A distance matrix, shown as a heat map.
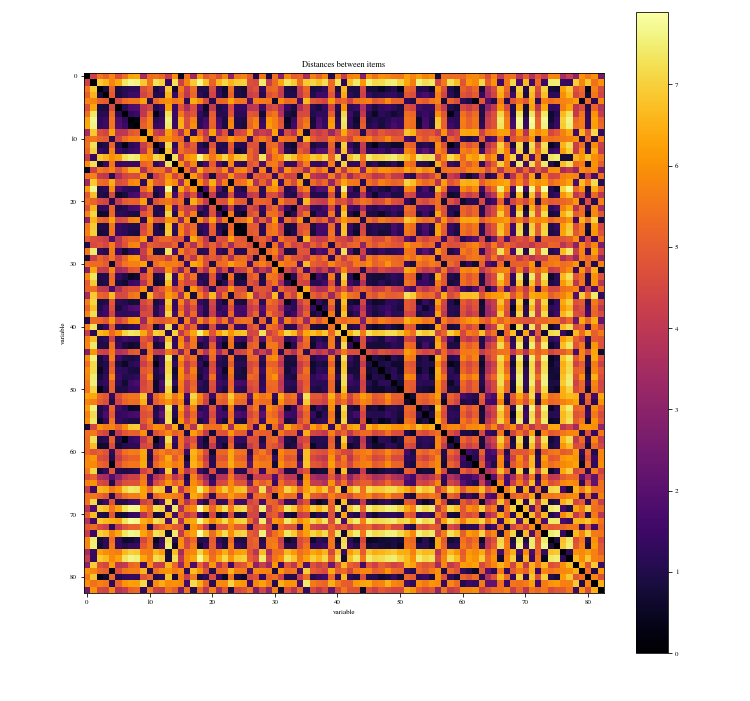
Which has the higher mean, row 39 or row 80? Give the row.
39
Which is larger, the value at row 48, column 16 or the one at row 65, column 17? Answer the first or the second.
the second
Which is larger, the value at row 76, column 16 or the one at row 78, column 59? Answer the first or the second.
the first
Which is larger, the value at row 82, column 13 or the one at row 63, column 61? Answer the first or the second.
the first
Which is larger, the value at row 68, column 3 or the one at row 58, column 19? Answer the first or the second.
the first
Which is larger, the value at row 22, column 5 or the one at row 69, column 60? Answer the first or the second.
the second
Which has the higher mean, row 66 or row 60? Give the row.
66
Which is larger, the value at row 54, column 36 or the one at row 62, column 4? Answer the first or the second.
the first
